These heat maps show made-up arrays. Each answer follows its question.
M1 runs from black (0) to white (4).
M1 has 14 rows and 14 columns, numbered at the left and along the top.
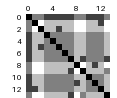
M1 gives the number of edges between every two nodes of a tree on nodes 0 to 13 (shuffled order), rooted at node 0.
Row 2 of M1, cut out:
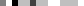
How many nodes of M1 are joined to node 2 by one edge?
1
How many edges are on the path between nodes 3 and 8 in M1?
3
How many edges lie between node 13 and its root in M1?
2
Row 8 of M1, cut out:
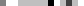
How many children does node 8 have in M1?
0
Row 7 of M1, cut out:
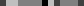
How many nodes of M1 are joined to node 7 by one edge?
3
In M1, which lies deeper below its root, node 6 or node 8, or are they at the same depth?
node 8
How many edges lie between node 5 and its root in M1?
1
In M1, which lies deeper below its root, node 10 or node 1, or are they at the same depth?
node 1
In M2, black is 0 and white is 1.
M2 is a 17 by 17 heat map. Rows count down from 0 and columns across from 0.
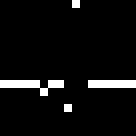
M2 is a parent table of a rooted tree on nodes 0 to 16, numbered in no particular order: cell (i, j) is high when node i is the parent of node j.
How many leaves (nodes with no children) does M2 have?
13
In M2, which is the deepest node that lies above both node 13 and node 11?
10
